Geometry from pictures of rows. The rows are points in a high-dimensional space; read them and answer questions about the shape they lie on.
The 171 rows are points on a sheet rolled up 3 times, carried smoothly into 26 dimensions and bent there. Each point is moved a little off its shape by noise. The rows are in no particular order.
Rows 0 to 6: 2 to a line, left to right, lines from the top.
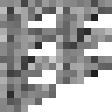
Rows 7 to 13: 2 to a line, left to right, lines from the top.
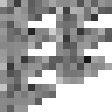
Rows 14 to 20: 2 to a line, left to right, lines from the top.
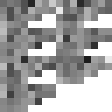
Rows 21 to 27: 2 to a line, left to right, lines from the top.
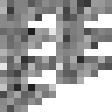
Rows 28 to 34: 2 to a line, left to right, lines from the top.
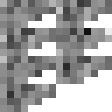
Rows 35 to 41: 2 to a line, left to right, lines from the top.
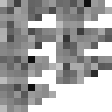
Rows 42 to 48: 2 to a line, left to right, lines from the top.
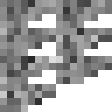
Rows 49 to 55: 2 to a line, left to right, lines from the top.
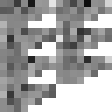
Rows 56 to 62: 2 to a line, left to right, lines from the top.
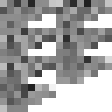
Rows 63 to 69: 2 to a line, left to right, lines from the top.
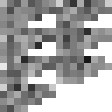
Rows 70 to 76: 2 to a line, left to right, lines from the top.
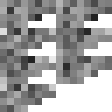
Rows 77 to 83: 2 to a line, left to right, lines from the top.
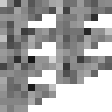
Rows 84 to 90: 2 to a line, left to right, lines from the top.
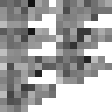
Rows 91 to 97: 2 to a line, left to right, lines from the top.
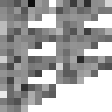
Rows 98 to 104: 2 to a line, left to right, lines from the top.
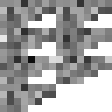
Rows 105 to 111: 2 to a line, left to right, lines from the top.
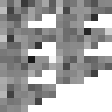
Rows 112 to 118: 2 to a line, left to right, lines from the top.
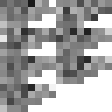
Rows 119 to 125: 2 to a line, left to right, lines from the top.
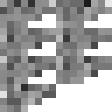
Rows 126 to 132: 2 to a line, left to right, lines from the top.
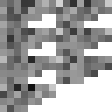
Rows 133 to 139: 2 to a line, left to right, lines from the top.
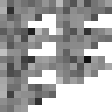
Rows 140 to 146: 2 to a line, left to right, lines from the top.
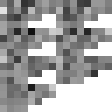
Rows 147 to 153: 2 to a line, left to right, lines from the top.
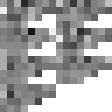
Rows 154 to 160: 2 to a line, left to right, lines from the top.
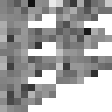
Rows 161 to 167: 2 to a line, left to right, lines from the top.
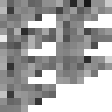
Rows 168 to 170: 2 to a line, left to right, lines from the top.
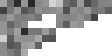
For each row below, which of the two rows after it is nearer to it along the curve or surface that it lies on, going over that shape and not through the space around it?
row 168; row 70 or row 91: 91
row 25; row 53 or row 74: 74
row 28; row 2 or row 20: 2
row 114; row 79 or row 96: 96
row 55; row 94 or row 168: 94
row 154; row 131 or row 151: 131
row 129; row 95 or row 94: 95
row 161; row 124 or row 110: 124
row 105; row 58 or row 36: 58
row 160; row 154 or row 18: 154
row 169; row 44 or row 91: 44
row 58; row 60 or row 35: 60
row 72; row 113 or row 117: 117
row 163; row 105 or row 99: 99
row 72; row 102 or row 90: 102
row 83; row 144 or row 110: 110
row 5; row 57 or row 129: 129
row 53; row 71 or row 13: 13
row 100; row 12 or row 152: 12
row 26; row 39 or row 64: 39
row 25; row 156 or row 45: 45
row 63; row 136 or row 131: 136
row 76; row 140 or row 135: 135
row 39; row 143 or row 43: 143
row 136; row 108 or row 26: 108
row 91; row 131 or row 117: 117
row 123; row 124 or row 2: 2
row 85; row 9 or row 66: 66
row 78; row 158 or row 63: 63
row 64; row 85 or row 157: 157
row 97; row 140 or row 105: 140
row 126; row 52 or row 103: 52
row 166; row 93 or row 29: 93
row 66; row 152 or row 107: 152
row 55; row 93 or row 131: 93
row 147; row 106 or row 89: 89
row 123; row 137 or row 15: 137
